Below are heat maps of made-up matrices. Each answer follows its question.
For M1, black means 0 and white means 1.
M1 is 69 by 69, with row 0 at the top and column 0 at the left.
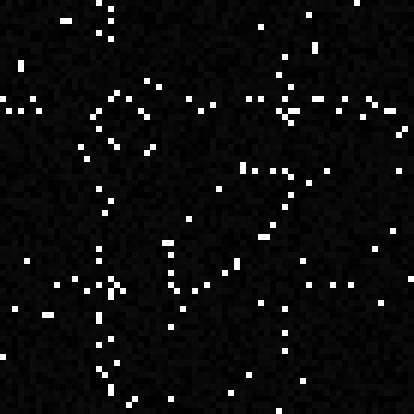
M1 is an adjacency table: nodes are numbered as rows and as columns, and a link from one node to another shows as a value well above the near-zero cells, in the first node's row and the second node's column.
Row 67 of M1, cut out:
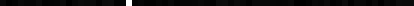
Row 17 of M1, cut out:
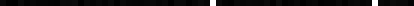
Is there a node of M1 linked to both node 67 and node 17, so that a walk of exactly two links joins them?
no
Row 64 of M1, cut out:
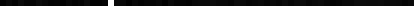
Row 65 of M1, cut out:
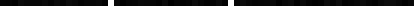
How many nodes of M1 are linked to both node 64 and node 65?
1
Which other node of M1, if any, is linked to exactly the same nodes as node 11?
node 10
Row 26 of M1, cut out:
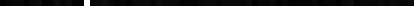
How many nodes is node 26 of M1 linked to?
1
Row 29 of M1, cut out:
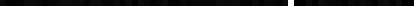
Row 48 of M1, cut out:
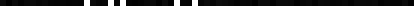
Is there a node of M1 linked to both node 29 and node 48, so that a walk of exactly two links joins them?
no
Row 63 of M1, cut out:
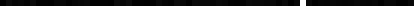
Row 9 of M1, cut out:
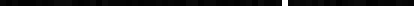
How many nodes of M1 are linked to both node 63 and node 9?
0
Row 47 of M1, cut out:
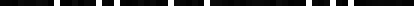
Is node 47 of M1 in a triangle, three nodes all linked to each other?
no
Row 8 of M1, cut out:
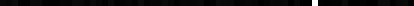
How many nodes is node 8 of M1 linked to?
1
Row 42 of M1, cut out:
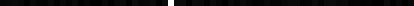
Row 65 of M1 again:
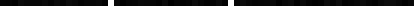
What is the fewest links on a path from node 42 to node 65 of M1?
5
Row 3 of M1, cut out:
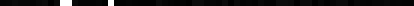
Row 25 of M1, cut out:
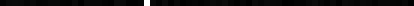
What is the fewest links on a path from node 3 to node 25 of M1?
6
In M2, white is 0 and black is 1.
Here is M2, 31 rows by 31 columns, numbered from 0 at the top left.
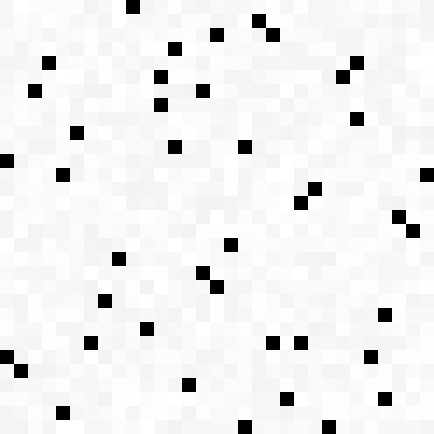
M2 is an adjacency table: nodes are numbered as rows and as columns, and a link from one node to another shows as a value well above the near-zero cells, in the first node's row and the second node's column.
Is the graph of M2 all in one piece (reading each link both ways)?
yes
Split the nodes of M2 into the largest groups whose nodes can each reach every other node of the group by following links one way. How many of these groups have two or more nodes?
5
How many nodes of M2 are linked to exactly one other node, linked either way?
0
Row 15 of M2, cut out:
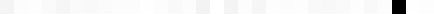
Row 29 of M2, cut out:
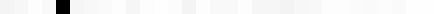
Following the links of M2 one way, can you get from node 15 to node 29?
no
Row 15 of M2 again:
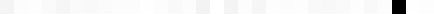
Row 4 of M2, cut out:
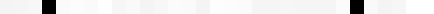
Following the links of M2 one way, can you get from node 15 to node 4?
no
